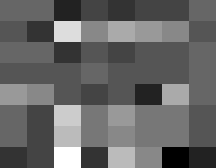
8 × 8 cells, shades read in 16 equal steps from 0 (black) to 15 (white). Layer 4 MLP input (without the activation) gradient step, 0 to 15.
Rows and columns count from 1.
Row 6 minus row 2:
1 1 -1 -1 -1 -2 -1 0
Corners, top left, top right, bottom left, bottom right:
6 6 3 2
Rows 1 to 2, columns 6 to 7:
4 4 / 9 8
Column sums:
46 40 66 44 55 47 46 41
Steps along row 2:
down up down up down down down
